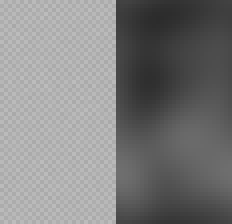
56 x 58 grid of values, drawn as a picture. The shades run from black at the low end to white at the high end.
The table splits into one row of 2 panels. Panel 1,1: high, checkered, faint in contrast. Panel 1,2: low, smooth.
